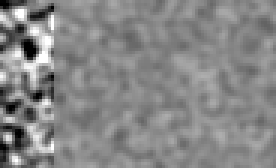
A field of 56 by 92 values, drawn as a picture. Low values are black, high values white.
The right part is calmer, past a seam about 20% of the way across. The texture is blotchy. No overall slope runs across the table. There are no regular stripes. On average the colour sits 50% of the way up the scale. Neither half mirrors the other.
